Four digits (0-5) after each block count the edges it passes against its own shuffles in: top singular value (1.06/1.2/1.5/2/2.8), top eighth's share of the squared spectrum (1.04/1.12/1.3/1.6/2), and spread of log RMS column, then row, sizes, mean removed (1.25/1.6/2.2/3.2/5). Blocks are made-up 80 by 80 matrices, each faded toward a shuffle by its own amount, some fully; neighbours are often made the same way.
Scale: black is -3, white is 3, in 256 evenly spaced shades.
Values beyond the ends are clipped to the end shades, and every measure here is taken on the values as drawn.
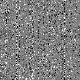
2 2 3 0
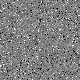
0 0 0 0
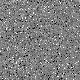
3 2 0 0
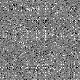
4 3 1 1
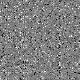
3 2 1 1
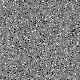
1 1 0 0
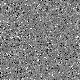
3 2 1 1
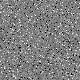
0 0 0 0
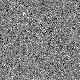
0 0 1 0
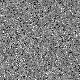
0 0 0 0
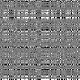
5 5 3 4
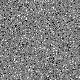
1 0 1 0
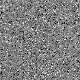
0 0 1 0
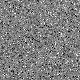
0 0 0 0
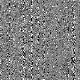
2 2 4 0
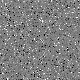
1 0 0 0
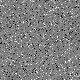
0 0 0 0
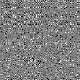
4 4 3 3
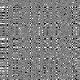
5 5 3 3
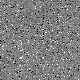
3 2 1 0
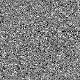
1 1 0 2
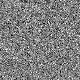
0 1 0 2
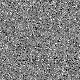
0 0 0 1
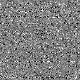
1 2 0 3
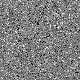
0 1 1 0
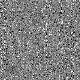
1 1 2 0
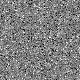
0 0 0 0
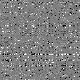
4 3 1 2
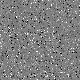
2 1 0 0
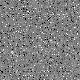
3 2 1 1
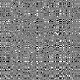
5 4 3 3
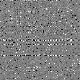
4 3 1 2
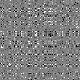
5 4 3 3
